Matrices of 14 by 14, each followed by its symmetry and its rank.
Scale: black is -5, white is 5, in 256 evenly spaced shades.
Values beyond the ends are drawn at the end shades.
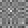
symmetric, rank two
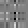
neither, rank one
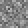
symmetric, full rank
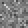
symmetric, full rank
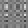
neither, rank one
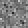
symmetric, full rank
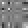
symmetric, rank two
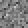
symmetric, full rank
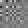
symmetric, rank two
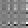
neither, rank one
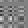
neither, rank one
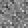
symmetric, full rank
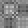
symmetric, rank two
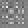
symmetric, rank two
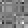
symmetric, rank two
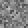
symmetric, full rank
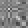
symmetric, rank two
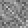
symmetric, full rank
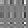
neither, rank one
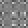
symmetric, rank two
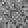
symmetric, full rank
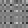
neither, rank one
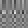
neither, rank one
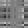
neither, rank one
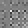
symmetric, rank two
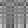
neither, rank one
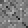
symmetric, full rank
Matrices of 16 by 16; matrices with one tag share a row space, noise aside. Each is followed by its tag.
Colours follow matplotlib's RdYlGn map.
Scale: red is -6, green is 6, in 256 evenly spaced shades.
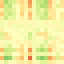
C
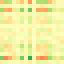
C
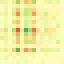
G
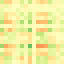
C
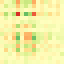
G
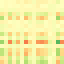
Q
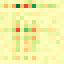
G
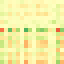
Q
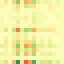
G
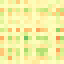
Q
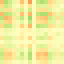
C
